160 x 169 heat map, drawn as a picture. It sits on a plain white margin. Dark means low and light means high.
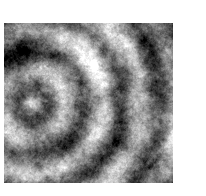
Concentric rings centre on the middle left. No overall slope runs across the table. There is no seam. No lone cell stands out from its neighbours. The top middle is the ninth with the highest average. The top left is the ninth with the lowest average.
